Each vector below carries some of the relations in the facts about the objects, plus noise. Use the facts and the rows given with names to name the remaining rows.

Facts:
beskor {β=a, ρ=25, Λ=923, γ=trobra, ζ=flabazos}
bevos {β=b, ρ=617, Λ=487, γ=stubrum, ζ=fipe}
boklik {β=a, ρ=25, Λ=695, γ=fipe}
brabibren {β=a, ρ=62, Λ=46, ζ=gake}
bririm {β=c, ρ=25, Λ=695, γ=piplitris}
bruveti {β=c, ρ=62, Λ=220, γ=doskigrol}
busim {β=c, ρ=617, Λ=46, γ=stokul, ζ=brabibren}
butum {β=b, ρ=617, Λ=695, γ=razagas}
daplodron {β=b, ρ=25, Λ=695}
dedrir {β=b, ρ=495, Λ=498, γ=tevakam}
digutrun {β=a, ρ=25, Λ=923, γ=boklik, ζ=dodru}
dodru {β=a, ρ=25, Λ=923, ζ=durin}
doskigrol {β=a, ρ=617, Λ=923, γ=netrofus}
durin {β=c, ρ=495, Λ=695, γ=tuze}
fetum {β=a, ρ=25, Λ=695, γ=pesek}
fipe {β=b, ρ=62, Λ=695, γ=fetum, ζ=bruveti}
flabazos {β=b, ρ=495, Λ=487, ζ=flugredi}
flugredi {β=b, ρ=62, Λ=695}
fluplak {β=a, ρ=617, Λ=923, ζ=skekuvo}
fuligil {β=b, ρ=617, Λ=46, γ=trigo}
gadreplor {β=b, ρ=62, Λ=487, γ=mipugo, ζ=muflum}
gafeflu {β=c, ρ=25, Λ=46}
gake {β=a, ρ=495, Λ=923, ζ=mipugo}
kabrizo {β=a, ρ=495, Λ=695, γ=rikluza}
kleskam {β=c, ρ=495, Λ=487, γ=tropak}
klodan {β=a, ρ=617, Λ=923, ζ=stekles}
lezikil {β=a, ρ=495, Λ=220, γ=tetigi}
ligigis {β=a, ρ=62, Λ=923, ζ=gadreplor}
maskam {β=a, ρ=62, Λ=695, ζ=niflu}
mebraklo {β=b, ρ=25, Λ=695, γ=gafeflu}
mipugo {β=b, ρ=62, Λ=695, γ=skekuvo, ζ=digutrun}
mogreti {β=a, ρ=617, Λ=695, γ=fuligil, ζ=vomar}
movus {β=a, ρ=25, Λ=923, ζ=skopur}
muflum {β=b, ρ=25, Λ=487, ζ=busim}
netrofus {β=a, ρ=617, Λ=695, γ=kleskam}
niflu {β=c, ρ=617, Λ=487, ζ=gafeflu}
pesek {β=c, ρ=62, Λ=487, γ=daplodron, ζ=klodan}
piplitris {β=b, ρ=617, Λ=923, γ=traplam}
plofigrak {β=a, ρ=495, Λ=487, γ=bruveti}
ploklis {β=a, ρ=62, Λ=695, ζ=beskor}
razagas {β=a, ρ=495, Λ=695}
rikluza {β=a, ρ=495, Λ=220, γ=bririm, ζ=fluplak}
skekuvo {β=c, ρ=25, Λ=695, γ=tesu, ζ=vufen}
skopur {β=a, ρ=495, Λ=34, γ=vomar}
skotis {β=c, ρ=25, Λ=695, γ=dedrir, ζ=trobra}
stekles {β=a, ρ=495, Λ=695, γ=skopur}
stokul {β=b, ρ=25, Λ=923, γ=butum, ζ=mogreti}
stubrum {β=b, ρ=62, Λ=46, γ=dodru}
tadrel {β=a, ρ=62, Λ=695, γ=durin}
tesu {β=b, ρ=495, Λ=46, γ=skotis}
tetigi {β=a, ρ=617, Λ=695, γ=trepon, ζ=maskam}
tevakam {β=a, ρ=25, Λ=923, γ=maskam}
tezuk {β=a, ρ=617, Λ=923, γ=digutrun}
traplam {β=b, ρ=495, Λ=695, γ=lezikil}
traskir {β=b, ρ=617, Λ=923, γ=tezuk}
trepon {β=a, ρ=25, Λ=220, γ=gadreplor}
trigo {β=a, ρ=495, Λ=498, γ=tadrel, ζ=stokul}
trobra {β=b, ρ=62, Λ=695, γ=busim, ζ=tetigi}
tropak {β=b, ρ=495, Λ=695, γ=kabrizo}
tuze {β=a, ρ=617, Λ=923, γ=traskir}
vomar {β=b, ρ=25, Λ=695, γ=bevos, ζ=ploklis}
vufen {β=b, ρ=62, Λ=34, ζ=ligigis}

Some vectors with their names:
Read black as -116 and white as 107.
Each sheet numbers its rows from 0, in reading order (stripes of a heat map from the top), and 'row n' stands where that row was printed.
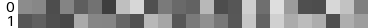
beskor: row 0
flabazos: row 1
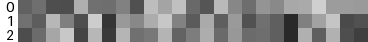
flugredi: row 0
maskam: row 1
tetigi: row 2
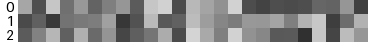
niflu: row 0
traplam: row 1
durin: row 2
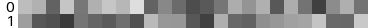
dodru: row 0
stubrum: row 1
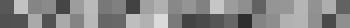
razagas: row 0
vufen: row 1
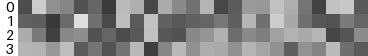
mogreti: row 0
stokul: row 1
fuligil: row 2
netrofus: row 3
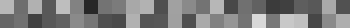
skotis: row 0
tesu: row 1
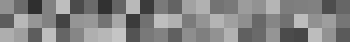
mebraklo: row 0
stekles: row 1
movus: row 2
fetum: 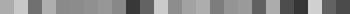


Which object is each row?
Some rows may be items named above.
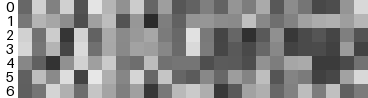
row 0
gake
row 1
plofigrak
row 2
skekuvo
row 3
skekuvo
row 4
muflum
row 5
gake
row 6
rikluza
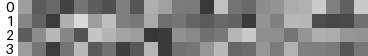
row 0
stubrum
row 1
muflum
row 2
skopur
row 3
mebraklo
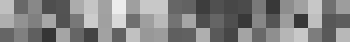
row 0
ligigis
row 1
fluplak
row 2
fipe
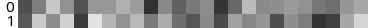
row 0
trigo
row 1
gake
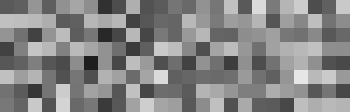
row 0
dedrir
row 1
doskigrol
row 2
mebraklo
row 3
lezikil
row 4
trobra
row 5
tadrel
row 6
daplodron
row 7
bruveti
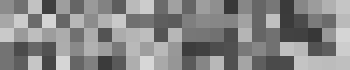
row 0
pesek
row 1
digutrun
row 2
busim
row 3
gadreplor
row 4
bruveti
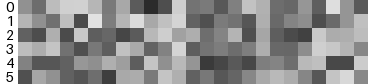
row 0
trepon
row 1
brabibren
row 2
bruveti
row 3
tadrel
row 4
gadreplor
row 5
ploklis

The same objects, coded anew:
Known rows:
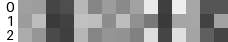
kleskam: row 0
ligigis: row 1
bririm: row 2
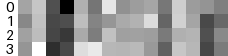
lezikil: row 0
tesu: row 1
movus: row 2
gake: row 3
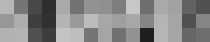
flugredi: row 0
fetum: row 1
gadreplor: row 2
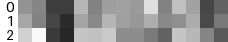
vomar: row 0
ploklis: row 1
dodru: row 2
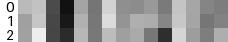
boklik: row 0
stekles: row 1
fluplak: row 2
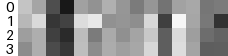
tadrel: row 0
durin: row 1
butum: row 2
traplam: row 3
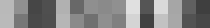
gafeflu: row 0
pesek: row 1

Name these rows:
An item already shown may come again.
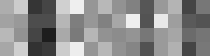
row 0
brabibren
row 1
niflu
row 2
maskam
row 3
brabibren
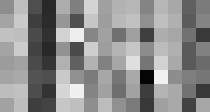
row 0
tetigi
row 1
trigo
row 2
mipugo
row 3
trigo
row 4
flabazos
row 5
skekuvo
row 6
mipugo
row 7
ligigis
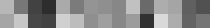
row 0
flugredi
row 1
muflum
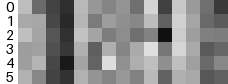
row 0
bruveti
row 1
mebraklo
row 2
vufen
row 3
flabazos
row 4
mogreti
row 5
fipe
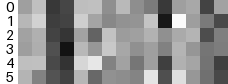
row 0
ligigis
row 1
busim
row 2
beskor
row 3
trepon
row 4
mipugo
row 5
skotis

